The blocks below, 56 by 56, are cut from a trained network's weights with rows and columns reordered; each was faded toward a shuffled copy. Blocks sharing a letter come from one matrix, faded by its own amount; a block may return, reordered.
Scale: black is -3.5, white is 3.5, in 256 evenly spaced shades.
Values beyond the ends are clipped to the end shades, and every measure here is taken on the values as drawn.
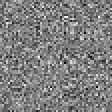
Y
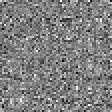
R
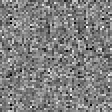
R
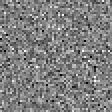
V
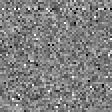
V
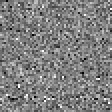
V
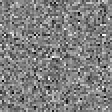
R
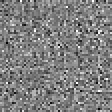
R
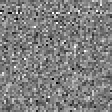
V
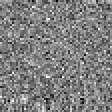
Y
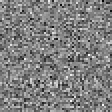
Y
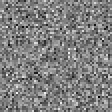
Y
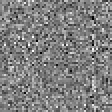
R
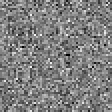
Y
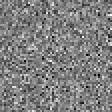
R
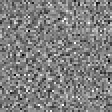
Y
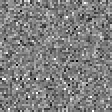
V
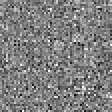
R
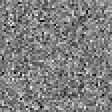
V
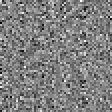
R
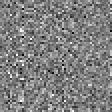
R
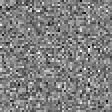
R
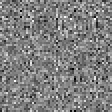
R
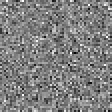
R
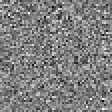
Y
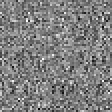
Y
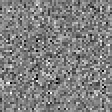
R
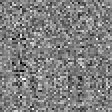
R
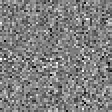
R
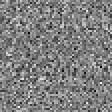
Y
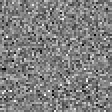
V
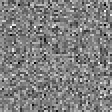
R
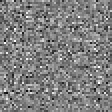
R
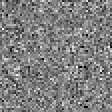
R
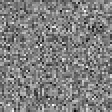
Y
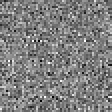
Y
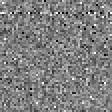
V
